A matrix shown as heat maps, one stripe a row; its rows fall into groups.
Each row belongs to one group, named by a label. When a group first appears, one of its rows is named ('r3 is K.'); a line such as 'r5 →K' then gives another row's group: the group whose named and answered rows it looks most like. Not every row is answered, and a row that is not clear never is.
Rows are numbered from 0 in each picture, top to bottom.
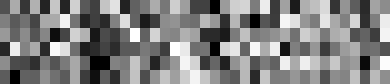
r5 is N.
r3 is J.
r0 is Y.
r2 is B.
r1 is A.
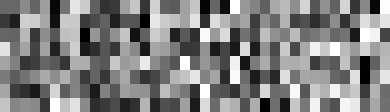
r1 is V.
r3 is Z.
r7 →J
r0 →B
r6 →N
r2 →Z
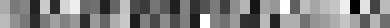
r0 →Z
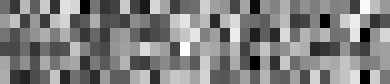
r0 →Z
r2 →A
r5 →N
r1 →J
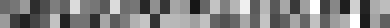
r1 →N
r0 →Y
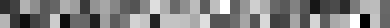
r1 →N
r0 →V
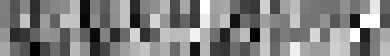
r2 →N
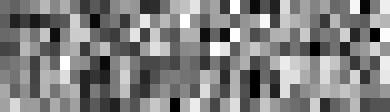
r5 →A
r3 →V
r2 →B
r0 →A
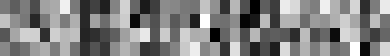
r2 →J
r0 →A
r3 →A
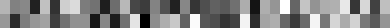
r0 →Z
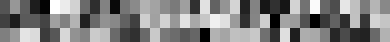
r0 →J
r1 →V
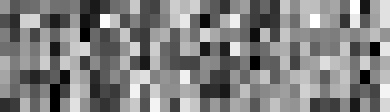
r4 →Z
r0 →A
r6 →B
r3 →B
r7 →B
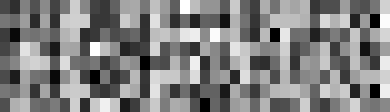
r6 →B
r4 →A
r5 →V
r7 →Y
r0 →B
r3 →Y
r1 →B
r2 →V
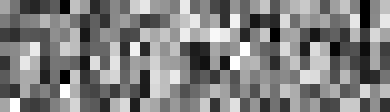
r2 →V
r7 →J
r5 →Y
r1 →A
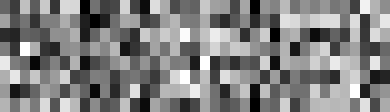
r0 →Z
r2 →V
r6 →N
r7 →Z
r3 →Y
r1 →A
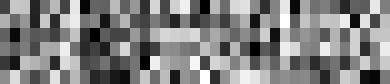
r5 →J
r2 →V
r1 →Z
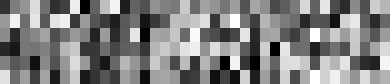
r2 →N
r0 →Y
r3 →V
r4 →B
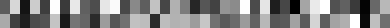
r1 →N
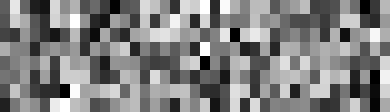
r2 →V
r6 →Y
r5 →B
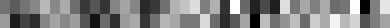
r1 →N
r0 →A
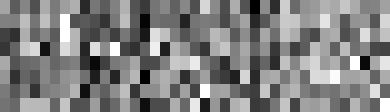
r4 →A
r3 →Y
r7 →A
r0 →Z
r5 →N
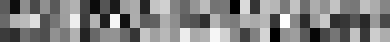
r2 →V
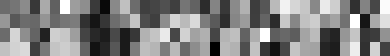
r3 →J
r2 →J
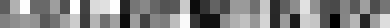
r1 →Y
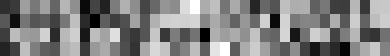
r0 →A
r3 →V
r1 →V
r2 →Y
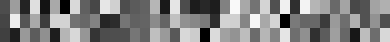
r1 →J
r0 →Y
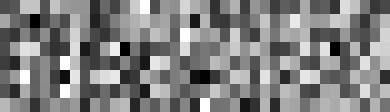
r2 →B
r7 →Z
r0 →J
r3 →Y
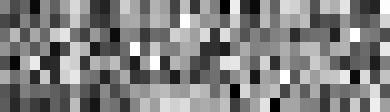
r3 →B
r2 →J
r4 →Y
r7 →V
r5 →Z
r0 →B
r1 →B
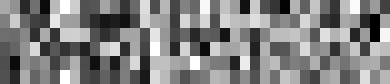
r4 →N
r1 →J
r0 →J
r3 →Y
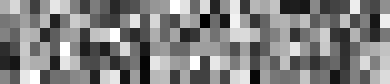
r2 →Y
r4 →V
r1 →B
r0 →J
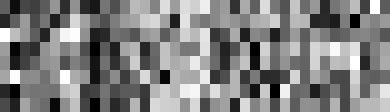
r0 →N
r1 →B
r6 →V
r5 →J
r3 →N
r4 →N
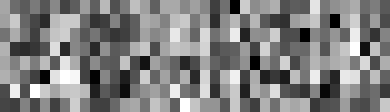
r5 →J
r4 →Z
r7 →B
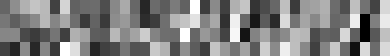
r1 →A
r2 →B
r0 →A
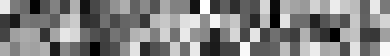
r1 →V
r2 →J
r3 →A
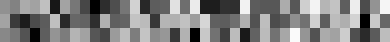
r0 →A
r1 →N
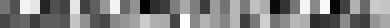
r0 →Y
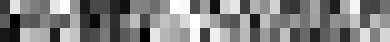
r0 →J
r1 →N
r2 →V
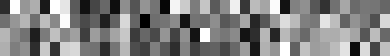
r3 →Z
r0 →J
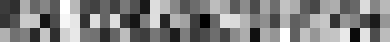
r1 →Y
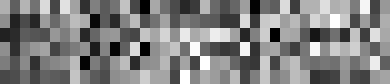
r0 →Z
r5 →B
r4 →Z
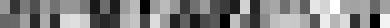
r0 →N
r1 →B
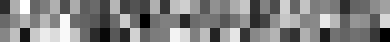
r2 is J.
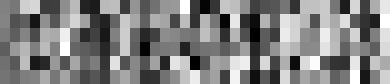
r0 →Y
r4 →Y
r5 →A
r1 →B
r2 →A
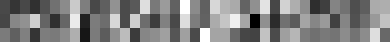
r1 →Y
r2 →Z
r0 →V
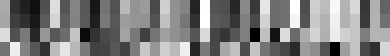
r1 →N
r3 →J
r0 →N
